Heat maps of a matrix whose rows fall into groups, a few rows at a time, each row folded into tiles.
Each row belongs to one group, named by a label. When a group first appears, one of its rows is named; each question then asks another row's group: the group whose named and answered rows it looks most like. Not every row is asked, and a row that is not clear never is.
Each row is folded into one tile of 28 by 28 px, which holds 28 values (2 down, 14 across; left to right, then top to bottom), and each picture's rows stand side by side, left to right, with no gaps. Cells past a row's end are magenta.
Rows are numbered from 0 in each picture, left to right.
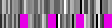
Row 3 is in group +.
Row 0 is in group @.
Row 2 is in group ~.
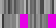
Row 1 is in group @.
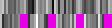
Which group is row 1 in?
~
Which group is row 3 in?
+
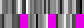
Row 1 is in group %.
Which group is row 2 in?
~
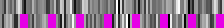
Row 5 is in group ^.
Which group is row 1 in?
%
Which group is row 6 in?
~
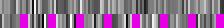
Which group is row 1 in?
^
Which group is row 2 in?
+
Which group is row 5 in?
+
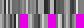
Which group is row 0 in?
^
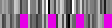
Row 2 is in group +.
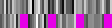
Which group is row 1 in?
~
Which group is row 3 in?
@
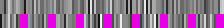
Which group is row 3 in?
^
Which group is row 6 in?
^
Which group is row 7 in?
+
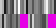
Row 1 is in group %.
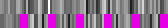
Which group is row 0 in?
@
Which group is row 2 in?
+
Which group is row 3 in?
@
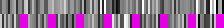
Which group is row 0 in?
+
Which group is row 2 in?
~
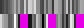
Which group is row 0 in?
+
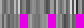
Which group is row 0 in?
%
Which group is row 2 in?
%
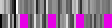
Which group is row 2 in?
@
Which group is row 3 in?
~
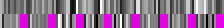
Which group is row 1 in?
~
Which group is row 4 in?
+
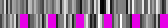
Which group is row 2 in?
~
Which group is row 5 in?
@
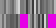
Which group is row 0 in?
%
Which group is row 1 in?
^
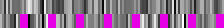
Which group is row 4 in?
^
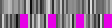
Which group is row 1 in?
@
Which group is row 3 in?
^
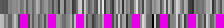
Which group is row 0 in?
+
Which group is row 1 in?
~
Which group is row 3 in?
%
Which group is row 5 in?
+
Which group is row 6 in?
~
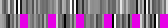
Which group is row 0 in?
%
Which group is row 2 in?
%
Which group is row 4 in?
~
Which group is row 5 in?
^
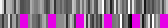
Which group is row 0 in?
~
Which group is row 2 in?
+
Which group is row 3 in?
%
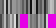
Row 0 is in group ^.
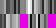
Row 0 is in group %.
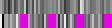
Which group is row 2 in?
+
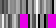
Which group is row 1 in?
~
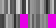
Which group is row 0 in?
@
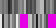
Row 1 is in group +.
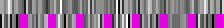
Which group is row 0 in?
~
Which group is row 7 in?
~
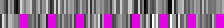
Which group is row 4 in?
@
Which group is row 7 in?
^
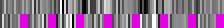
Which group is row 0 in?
~
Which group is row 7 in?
~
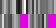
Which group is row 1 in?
^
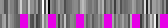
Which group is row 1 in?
%
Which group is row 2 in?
+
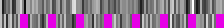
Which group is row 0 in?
@
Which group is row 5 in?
~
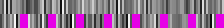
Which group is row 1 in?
+
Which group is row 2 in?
^
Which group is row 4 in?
^
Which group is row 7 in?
^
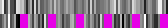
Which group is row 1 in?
^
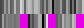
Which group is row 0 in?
~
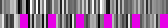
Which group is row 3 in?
@
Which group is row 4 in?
^
